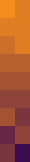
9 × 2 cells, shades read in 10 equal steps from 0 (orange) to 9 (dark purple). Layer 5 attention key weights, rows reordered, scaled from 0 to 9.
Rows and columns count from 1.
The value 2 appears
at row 3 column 1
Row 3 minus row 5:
-2 -3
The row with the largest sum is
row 9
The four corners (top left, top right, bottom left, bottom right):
0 1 6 9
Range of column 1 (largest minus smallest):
7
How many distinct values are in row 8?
2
